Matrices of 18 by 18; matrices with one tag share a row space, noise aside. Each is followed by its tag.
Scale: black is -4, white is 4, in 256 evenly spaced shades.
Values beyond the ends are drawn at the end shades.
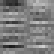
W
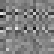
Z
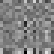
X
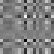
X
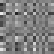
Z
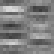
W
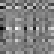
Z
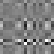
X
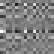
Z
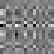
Z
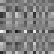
Z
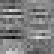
W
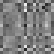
X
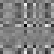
X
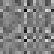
X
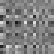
Z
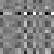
X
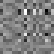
X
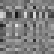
Z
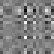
X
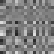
Z
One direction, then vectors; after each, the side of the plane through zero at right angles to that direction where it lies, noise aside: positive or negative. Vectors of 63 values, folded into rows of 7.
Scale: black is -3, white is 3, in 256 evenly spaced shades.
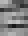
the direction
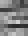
positive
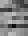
positive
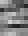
positive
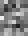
positive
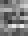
negative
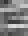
negative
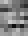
positive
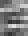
negative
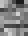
positive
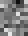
positive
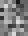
positive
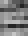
positive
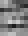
positive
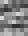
positive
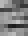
positive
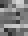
negative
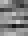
positive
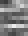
negative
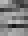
positive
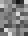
positive
